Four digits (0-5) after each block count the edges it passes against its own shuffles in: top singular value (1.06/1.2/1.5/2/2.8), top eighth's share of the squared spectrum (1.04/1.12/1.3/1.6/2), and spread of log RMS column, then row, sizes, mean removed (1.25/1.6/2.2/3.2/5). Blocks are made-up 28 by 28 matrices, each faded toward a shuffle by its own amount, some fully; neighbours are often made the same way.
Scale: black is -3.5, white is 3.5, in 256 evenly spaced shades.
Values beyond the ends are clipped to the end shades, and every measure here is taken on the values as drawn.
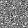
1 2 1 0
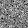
0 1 0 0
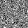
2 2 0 0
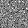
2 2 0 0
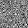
3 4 1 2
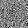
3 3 1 1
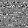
2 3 0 3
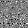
2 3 0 2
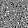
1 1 0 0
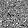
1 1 0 1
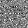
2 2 0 2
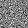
0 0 1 0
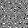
2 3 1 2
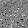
1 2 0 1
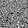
0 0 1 0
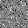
0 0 0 0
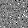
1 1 1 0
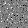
0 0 0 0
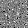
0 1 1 0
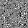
1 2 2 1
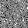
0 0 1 0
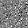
2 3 2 0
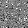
1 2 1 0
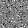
0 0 0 0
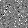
0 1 1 0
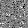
0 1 1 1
